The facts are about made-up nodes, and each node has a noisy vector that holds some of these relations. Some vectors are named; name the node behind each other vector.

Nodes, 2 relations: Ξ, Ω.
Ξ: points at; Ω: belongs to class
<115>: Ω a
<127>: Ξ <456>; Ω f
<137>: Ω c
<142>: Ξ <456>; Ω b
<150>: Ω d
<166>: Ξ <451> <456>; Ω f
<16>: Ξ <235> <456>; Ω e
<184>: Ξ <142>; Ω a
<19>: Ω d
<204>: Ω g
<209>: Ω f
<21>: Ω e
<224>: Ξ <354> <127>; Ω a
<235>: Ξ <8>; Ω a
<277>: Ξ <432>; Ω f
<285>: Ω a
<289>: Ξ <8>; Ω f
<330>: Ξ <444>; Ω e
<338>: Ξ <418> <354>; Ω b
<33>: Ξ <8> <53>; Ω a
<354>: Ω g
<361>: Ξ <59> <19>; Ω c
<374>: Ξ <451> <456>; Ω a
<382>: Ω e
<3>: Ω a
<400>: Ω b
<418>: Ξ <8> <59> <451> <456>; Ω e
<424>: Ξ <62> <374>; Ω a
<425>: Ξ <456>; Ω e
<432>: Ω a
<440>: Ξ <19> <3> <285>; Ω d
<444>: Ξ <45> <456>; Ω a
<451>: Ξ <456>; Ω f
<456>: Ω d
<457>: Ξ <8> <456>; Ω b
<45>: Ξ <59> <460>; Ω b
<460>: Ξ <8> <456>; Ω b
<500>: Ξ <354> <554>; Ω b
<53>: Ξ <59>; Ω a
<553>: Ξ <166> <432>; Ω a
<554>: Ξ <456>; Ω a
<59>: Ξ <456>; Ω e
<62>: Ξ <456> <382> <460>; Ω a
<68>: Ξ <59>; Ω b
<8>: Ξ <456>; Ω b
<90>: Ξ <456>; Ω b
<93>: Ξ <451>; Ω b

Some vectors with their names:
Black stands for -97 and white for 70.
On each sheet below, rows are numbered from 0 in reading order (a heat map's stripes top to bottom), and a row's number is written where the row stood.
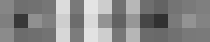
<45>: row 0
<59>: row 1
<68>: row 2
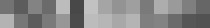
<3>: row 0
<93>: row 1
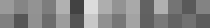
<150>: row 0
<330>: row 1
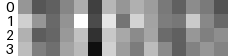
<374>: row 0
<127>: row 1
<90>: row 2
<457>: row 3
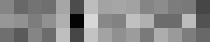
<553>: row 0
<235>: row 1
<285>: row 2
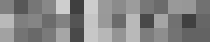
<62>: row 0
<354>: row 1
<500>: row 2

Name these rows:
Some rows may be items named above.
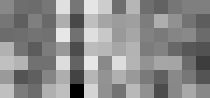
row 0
<45>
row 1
<432>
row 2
<361>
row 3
<93>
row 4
<277>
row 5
<374>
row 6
<8>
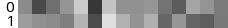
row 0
<554>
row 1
<440>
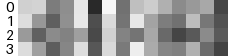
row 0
<289>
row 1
<451>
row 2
<418>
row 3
<166>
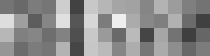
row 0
<137>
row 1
<166>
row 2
<354>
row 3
<400>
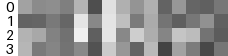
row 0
<440>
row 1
<53>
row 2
<209>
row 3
<204>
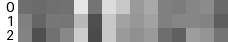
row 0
<361>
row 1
<184>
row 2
<444>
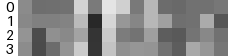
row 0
<68>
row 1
<33>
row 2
<16>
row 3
<554>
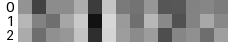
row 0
<425>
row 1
<460>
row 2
<456>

